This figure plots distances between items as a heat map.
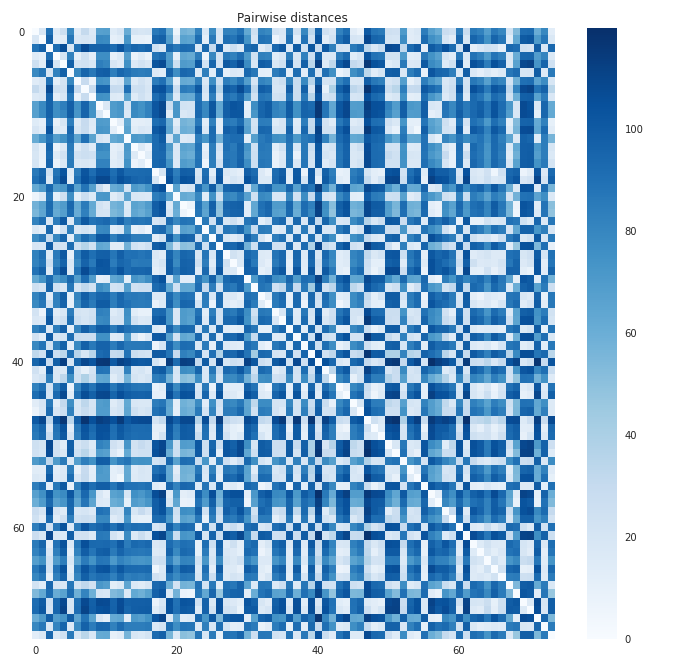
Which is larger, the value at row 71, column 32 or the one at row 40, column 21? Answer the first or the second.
the second
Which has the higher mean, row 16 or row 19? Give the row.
19
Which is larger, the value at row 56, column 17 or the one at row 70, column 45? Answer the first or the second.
the first
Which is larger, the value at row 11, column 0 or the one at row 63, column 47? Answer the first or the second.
the second
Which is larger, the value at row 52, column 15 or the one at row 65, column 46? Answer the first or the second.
the second
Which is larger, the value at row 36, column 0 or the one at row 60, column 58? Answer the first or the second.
the second
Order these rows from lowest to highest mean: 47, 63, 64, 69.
64, 63, 69, 47
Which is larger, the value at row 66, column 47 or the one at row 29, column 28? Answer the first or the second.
the first
